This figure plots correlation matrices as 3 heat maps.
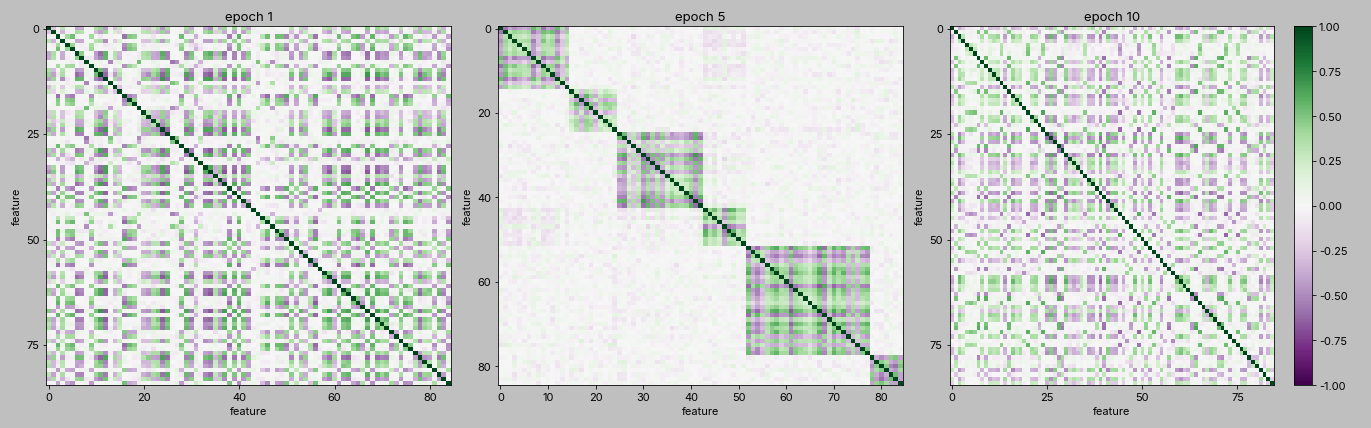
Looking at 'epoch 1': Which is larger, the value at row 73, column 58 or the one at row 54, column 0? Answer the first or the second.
the first
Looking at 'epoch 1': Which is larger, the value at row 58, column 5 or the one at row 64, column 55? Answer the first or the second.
the second
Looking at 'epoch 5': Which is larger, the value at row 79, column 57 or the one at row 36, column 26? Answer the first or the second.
the first
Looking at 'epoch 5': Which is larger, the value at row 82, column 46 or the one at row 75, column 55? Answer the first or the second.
the second
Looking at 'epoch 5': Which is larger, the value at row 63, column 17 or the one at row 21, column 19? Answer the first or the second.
the second
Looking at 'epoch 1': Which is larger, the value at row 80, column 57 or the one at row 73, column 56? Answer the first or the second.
the first
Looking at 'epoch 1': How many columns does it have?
85
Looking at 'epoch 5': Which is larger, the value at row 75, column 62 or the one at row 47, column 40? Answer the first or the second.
the second
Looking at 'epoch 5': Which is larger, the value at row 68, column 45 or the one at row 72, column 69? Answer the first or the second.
the second
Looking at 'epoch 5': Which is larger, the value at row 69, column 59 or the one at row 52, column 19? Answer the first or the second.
the first
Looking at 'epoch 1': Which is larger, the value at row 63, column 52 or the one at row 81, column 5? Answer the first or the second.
the first
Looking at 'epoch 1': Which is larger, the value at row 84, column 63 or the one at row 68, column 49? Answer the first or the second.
the second
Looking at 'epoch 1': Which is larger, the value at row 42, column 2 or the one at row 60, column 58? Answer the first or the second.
the first
